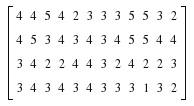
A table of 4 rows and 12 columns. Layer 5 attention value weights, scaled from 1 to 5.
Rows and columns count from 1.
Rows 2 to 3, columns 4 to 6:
4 3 4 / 2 4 4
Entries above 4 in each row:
3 3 0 0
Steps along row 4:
up down up down up down same same down up down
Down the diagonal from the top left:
4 5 2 4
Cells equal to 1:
1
